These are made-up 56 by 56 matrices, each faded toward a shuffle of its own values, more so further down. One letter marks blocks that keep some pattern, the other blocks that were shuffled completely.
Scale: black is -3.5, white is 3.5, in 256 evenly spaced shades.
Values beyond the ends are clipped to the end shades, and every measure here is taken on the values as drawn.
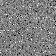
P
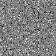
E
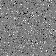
P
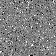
P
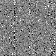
E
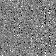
E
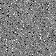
P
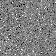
P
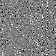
E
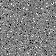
P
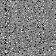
E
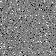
P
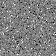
P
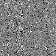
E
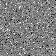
P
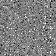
E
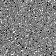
P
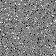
P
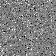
P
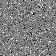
P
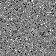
P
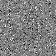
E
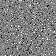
P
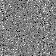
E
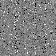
E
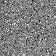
P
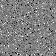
P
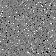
P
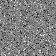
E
